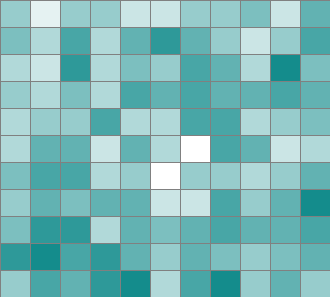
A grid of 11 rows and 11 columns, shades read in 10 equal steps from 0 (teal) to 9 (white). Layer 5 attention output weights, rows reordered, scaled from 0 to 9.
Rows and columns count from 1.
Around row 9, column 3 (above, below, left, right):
4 2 1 6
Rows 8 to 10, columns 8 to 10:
2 5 3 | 2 3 3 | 4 5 4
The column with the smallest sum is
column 3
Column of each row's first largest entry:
2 9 2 2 1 7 6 6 4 6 6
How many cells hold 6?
18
